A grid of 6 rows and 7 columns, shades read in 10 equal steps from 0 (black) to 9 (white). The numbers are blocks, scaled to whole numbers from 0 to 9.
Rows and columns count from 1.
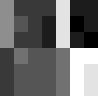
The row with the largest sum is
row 4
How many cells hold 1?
6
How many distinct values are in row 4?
4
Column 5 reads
8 8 8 4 4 4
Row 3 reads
5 2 2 1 8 1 0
